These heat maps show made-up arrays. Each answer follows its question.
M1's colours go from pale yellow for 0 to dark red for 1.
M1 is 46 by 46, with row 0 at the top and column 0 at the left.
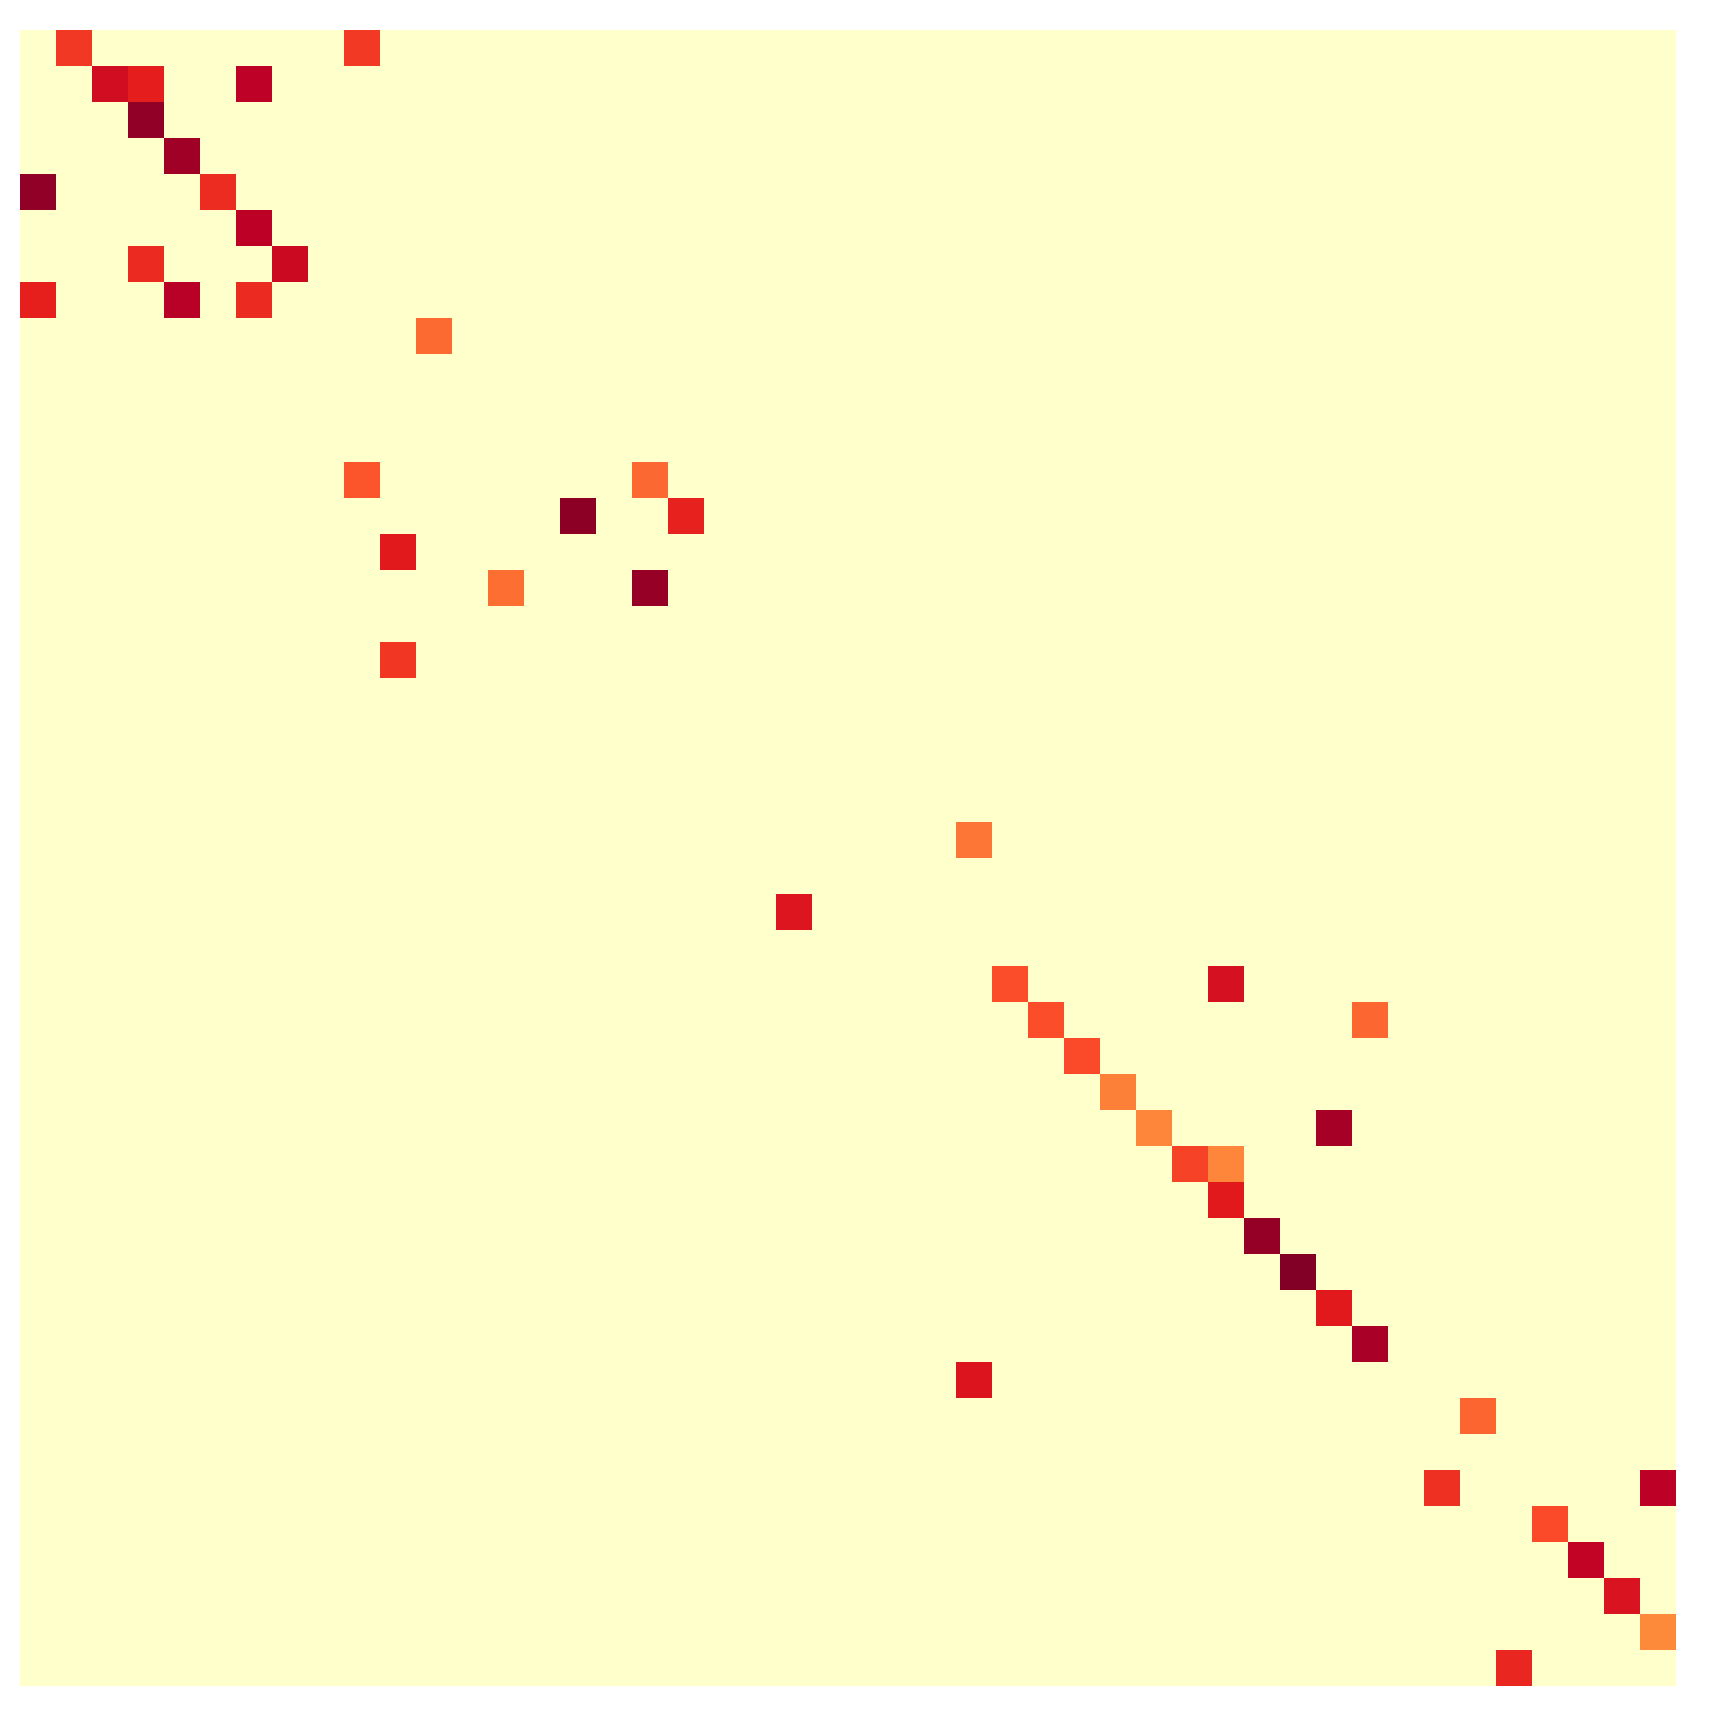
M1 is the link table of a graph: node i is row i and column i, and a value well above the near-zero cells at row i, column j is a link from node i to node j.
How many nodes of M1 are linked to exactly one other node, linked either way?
9
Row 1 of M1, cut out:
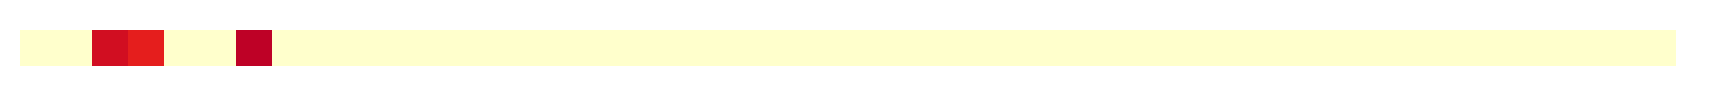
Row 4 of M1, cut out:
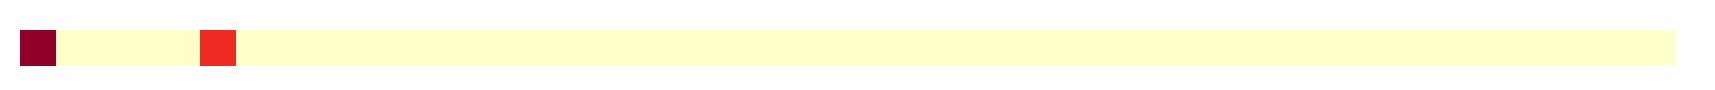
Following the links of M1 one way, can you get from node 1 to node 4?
yes
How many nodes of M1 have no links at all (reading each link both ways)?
5
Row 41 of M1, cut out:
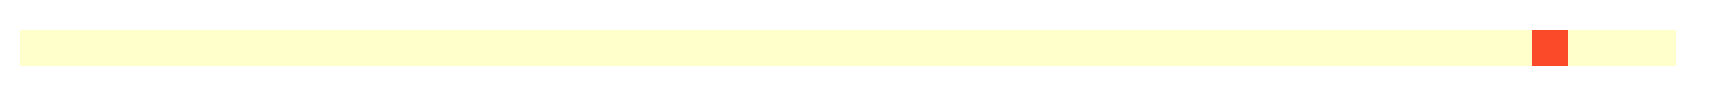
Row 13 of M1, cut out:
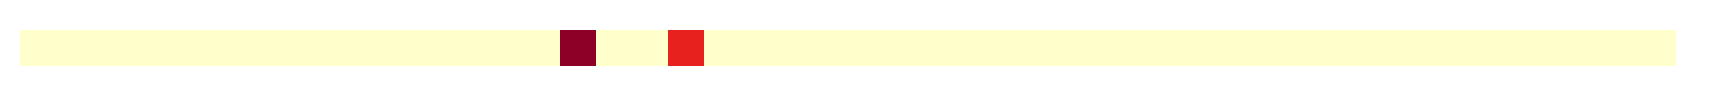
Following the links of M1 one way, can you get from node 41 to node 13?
no
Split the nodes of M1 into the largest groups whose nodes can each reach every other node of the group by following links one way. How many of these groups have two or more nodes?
4
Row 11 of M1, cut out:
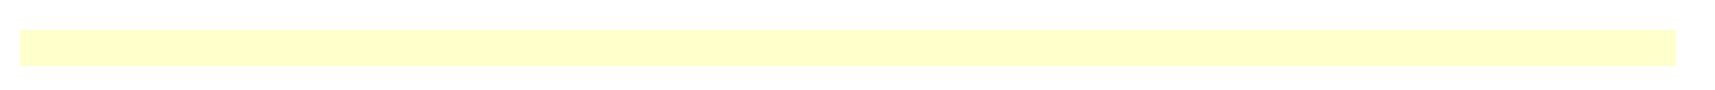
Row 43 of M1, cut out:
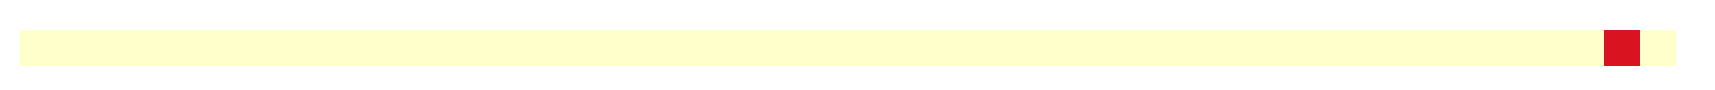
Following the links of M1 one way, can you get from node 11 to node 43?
no
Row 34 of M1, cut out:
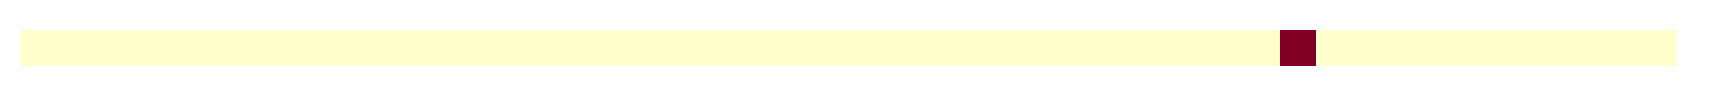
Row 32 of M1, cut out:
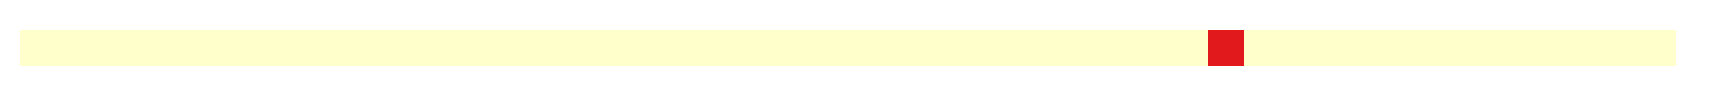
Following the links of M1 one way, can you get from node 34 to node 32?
yes
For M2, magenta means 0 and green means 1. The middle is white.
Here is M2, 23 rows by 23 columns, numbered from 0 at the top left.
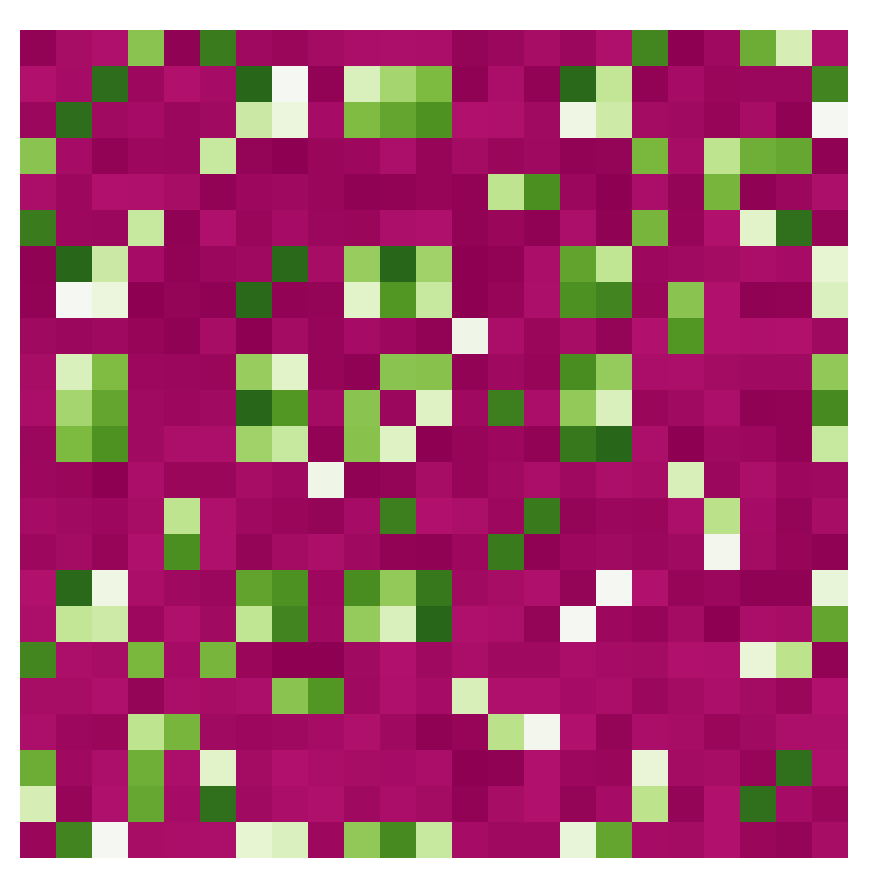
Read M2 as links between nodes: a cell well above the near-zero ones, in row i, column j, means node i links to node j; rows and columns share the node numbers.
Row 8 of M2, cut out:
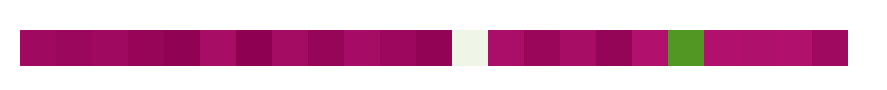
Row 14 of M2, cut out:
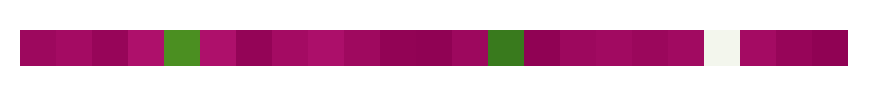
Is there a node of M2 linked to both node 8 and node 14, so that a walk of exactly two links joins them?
no
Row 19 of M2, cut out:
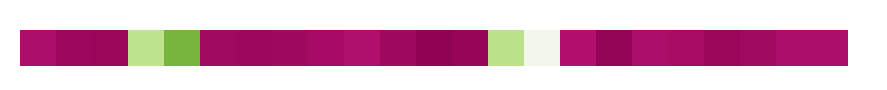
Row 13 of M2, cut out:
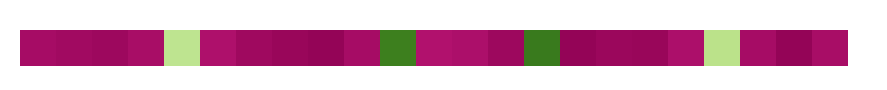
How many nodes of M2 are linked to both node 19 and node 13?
2
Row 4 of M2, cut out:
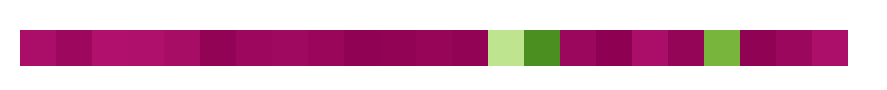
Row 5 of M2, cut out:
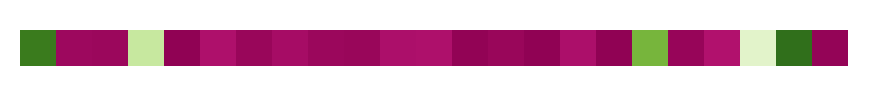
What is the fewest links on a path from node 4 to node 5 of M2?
3
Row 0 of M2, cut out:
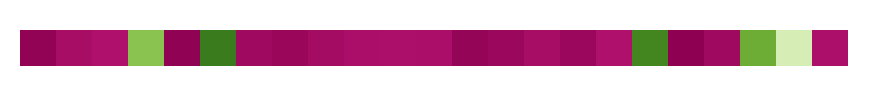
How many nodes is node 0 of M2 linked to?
5
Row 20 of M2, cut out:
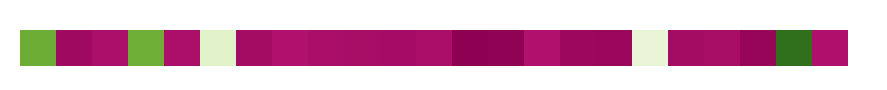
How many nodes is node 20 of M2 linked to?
5
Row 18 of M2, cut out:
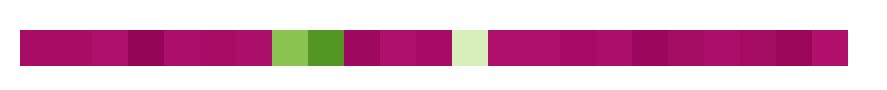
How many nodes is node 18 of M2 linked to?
3
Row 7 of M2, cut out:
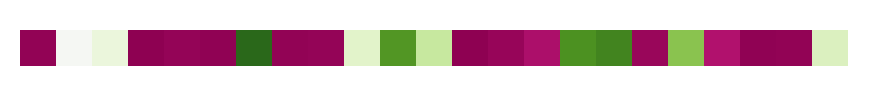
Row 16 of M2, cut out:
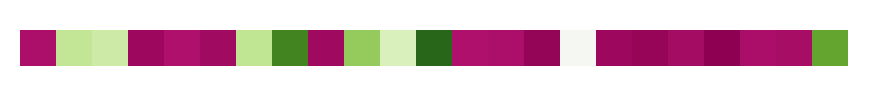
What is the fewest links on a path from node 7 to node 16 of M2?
1
